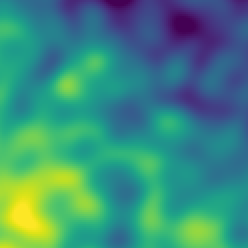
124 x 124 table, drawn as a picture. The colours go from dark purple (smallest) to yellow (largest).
No lone cell stands out from its neighbours. The bottom left is the ninth with the highest average. No single row or column stands out from its neighbours. The texture varies smoothly and slowly. No regular stripes run through it. The field climbs toward the bottom left. Overall the values sit about 50% of the way up the scale.
